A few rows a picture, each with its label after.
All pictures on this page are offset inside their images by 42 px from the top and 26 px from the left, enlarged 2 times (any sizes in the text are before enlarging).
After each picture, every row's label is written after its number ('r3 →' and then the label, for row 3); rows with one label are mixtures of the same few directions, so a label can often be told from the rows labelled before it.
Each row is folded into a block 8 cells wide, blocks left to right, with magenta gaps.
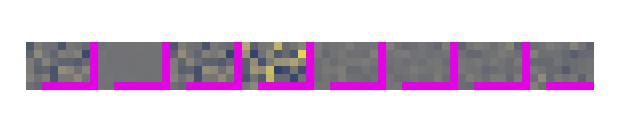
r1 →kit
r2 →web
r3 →kit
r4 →kit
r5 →kit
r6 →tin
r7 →tin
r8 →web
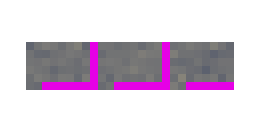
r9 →tin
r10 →web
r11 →web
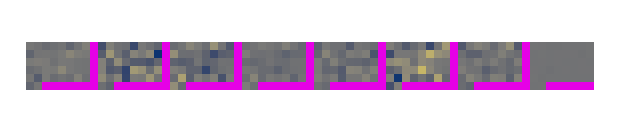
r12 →web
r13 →kit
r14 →web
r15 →web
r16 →kit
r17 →web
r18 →tin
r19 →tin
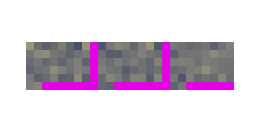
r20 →tin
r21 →tin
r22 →web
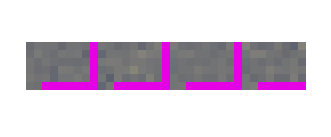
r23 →kit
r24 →web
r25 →tin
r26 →tin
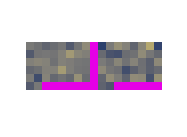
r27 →web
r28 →tin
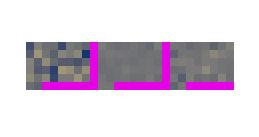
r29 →kit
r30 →tin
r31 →web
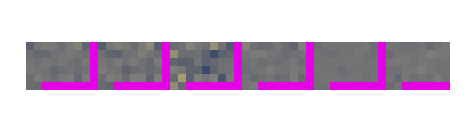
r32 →tin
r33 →tin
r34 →web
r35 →tin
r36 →tin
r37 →web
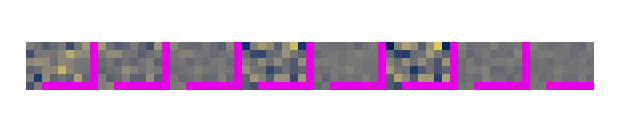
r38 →web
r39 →tin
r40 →tin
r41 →tin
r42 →web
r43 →tin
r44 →kit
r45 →tin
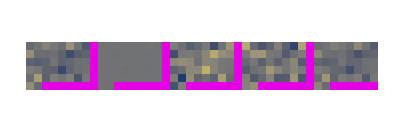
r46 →web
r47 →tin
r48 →web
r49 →tin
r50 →web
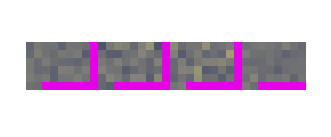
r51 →kit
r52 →tin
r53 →kit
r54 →web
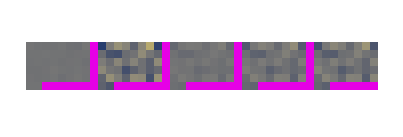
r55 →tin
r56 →tin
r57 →tin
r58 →tin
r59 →tin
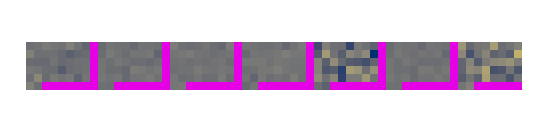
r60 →web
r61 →kit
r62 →tin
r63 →web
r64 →kit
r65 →kit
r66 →kit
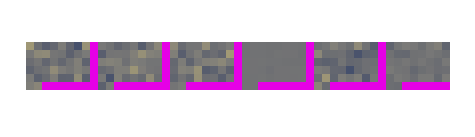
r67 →tin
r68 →web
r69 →kit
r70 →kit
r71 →web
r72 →tin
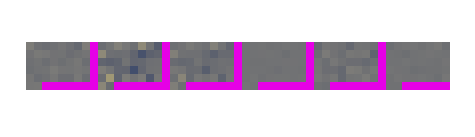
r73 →tin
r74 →web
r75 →web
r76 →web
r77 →kit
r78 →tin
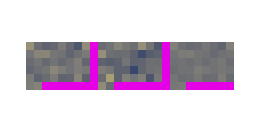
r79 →tin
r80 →web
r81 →tin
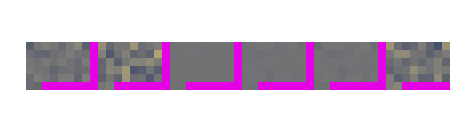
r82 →tin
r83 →kit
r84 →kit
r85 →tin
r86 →tin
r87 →tin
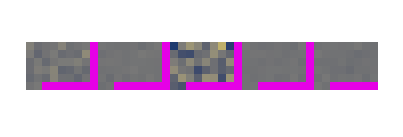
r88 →kit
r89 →web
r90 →tin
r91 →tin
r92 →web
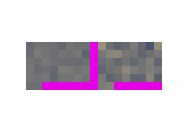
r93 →kit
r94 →tin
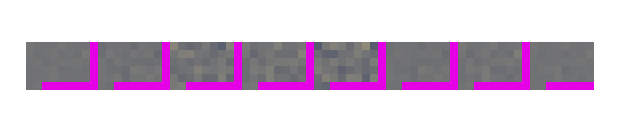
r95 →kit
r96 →kit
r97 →tin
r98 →kit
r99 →tin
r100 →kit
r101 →kit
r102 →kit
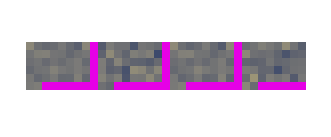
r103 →tin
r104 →kit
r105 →tin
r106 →web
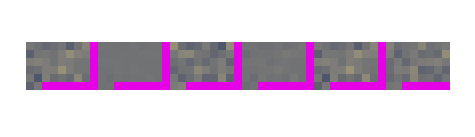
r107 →web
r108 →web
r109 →tin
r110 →web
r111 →web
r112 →kit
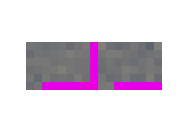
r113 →web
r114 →tin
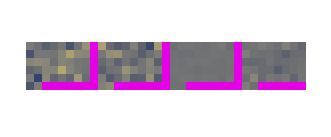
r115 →web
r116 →tin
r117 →tin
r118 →web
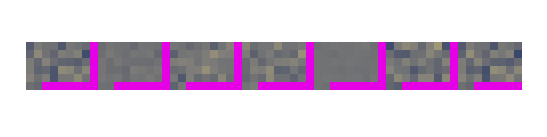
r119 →kit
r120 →kit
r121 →web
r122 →kit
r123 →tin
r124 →tin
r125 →kit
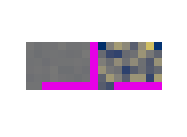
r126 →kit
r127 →tin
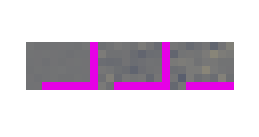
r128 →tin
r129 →web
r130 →web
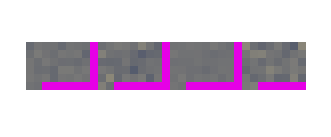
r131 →kit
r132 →web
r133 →web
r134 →tin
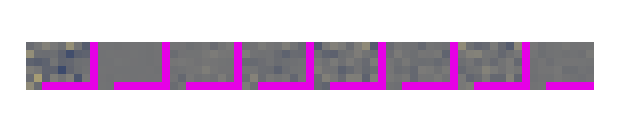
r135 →web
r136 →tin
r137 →web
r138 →web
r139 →tin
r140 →kit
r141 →tin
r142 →kit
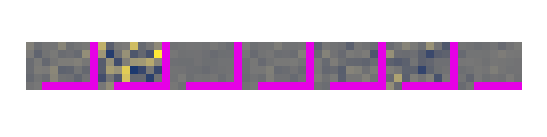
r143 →kit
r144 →kit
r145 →web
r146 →kit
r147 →kit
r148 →web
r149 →web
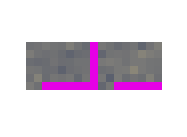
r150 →web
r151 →web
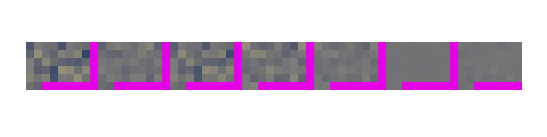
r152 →kit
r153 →tin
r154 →kit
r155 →tin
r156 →tin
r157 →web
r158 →web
